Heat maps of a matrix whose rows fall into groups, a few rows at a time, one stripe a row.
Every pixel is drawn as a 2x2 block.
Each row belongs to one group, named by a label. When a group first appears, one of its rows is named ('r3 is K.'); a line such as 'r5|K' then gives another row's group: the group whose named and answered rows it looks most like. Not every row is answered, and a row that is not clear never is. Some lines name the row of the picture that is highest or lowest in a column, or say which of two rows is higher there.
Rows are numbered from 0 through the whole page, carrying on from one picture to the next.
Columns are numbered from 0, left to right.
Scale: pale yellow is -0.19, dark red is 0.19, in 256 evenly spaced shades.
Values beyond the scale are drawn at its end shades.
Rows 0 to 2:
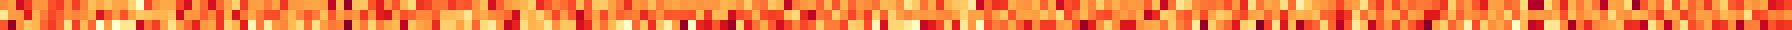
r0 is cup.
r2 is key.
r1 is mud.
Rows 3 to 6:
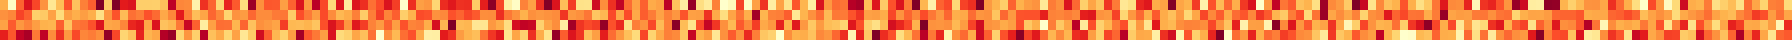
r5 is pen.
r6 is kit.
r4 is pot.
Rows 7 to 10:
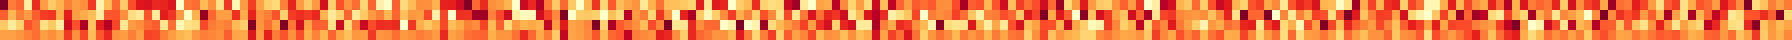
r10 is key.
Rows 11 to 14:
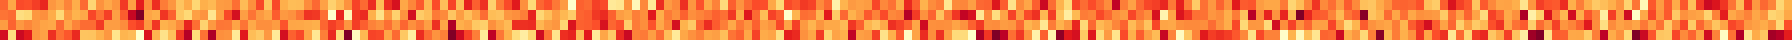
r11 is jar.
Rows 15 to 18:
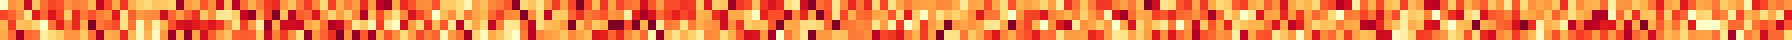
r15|mud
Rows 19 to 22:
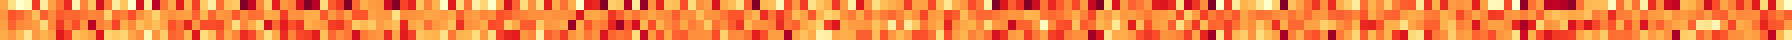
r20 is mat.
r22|mat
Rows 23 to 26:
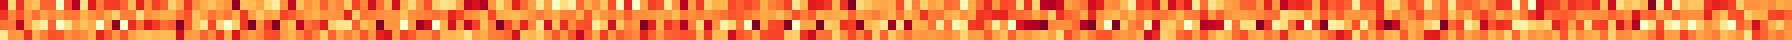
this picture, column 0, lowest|26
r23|jar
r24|cup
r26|mud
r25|pot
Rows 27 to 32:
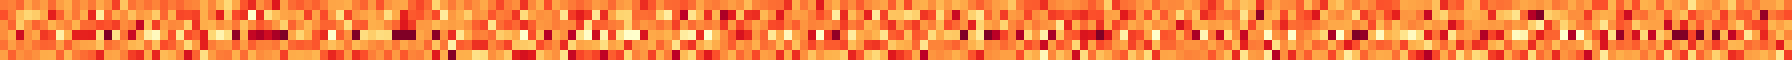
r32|pen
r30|kit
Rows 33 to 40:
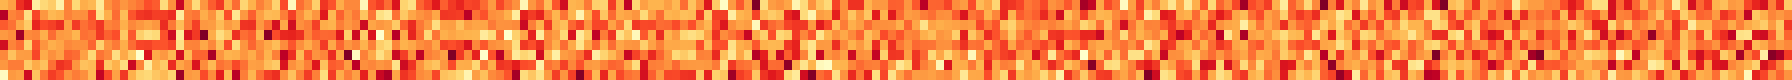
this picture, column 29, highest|40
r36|kit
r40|mud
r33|pot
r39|mat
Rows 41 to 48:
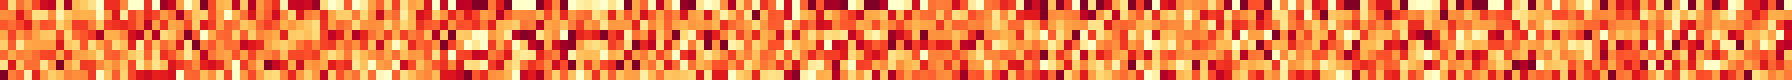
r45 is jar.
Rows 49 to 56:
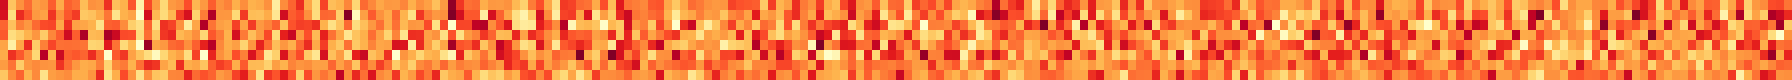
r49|cup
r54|mat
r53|cup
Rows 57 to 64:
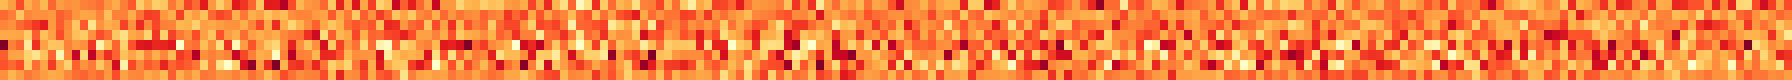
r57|kit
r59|jar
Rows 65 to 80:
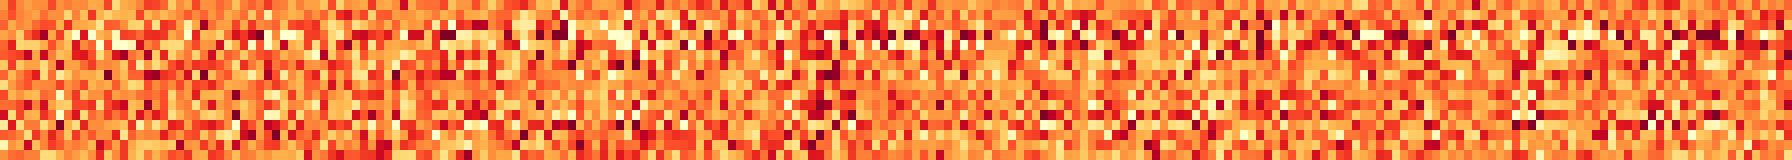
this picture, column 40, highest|70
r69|key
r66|key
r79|mud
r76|jar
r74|jar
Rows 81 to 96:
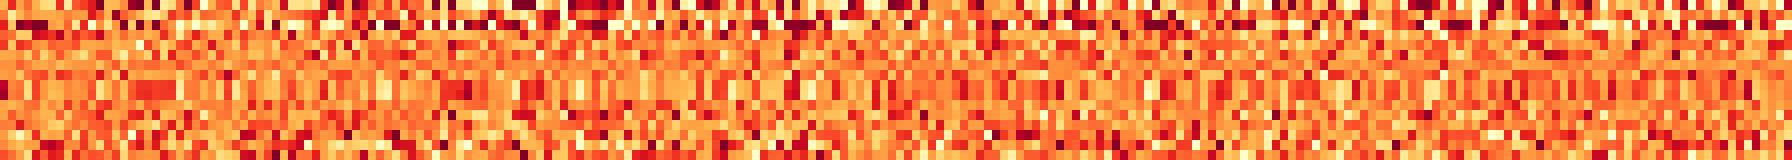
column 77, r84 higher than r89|Yes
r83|jar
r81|pen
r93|kit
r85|cup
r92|pen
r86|mat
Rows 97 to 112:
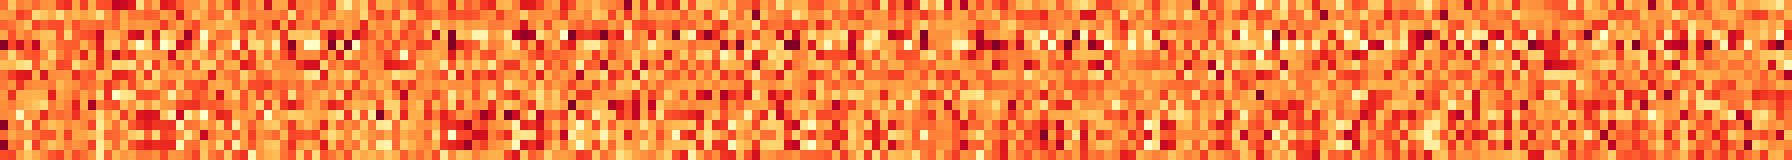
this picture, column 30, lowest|104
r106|key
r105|kit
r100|pen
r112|key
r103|mat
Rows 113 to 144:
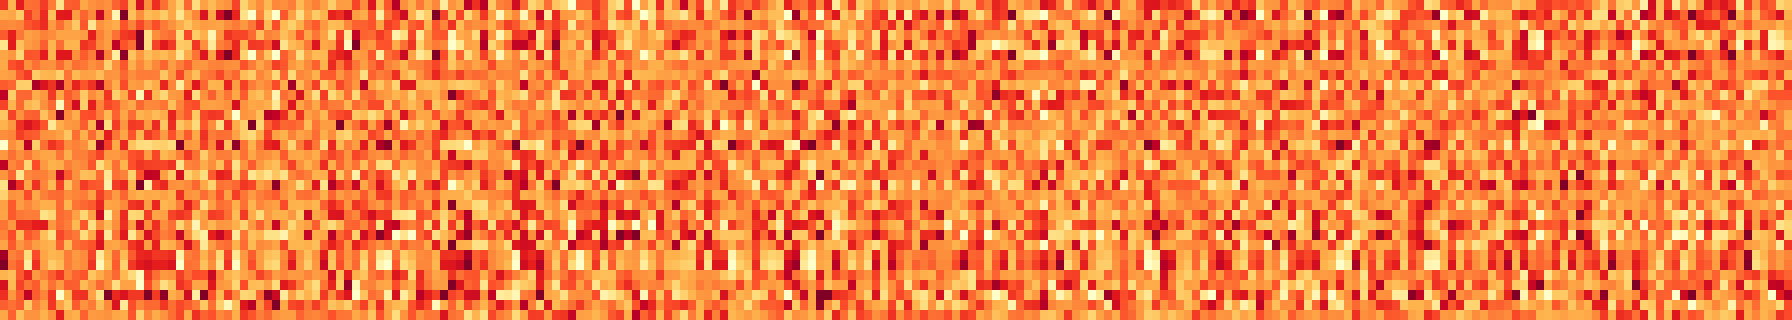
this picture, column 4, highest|121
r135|jar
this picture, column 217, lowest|117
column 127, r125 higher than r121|Yes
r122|cup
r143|pot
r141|cup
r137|pen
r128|pen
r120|pot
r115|jar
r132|mud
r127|mud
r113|jar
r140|cup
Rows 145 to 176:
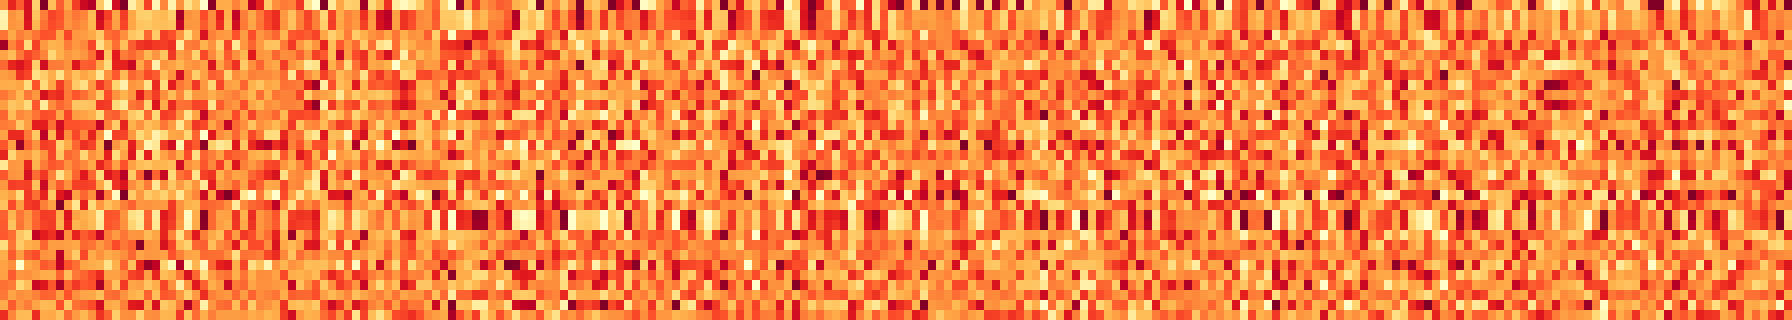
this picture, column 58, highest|149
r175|pen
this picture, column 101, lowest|149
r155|mat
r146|mud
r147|mud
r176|cup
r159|kit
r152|pot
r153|mat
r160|cup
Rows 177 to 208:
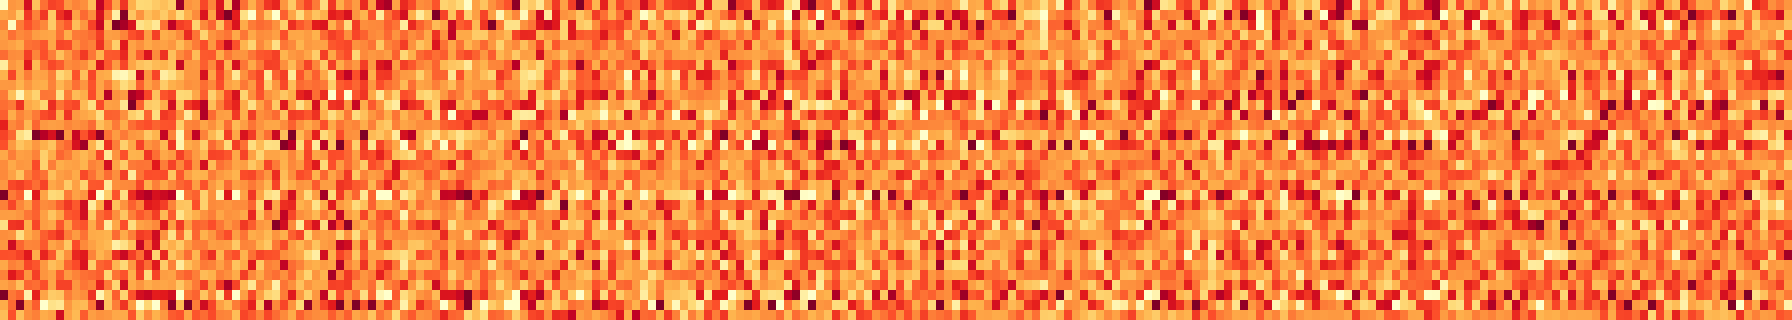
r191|key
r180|pen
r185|key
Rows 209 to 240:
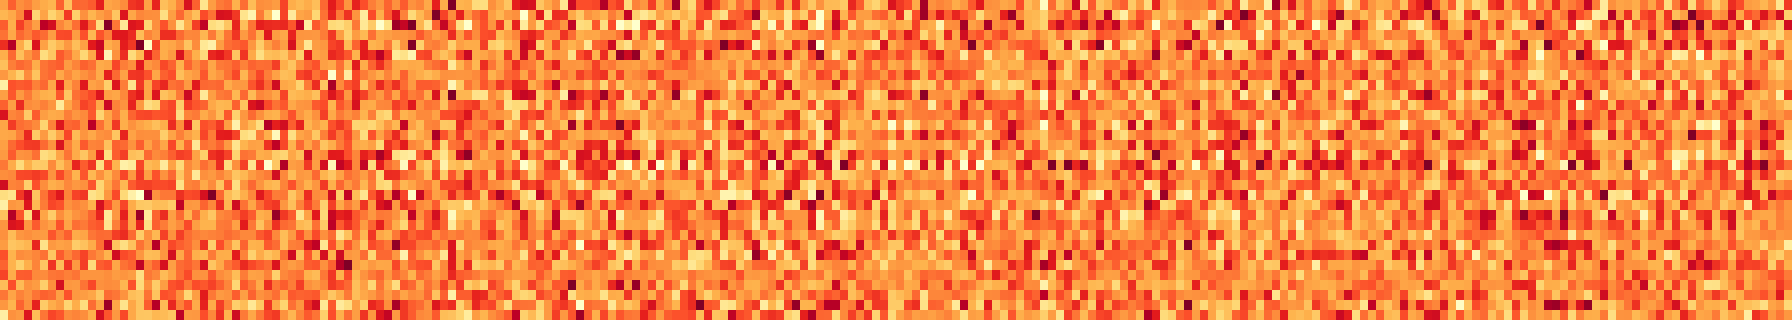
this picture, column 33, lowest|225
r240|mud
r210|pot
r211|kit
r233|mat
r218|pen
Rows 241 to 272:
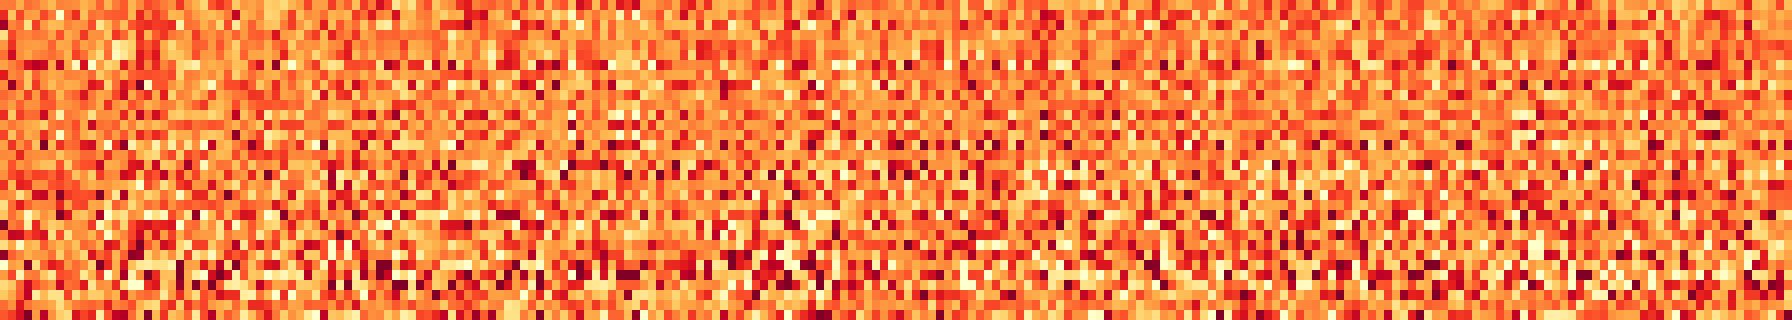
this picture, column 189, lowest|262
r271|kit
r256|kit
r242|jar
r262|mat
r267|mud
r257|pen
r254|jar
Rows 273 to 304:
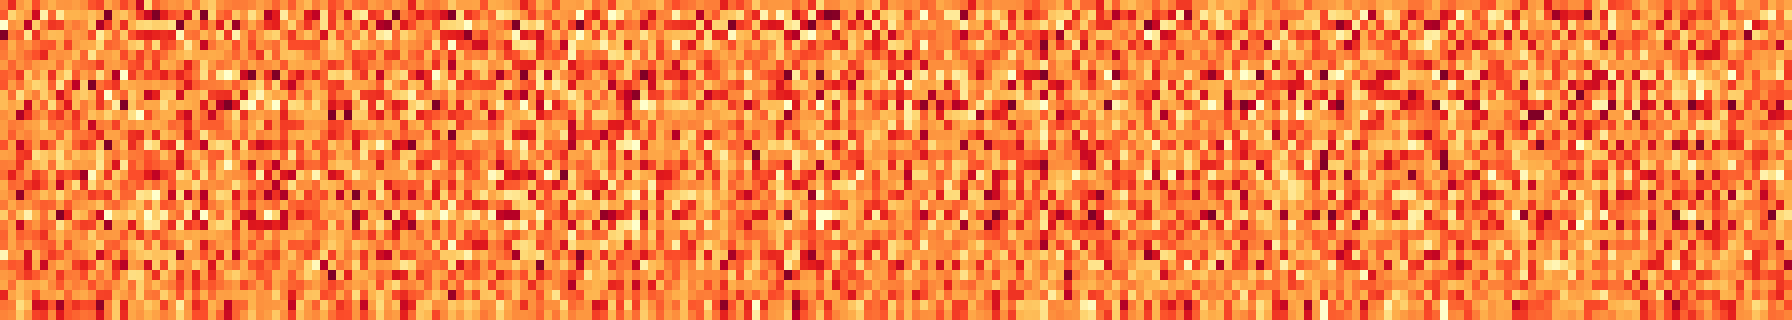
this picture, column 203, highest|292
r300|cup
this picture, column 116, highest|282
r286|pen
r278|jar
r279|pen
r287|kit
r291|jar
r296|jar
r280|pot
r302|cup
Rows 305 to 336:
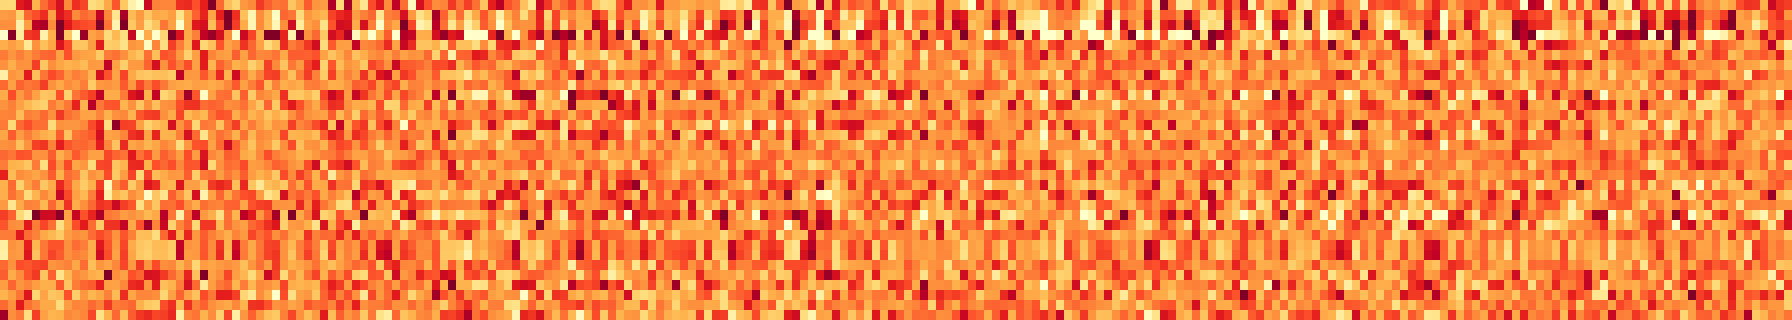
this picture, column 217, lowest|325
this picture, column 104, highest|308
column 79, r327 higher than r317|Yes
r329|mud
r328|kit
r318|pen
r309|mat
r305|cup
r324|mat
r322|cup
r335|kit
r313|jar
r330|mud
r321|mat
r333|pen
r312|mud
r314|pen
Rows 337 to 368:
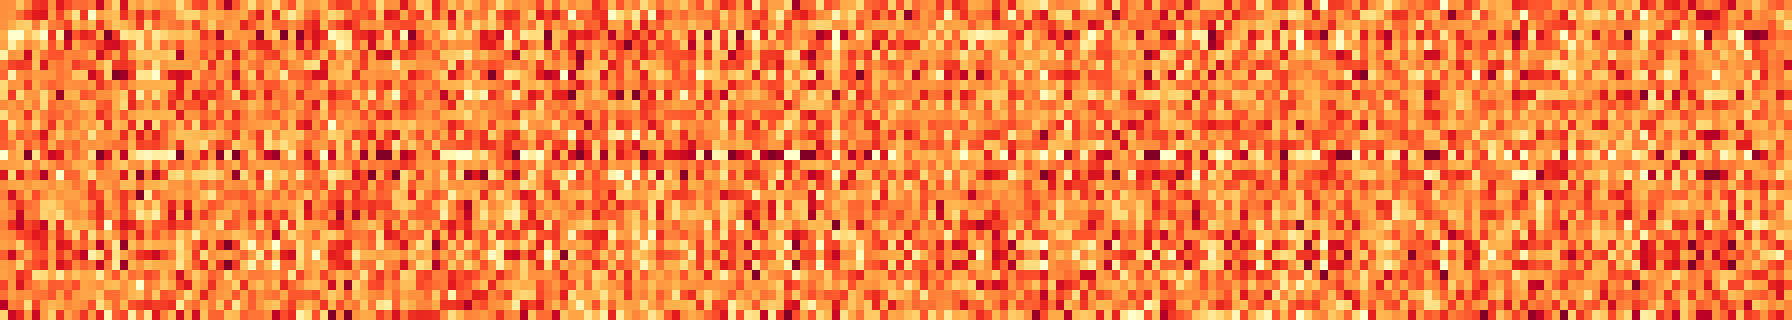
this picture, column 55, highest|346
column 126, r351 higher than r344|Yes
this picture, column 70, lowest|344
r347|mat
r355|key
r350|jar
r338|jar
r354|jar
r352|mud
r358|kit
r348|mud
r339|mat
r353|mat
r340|key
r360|jar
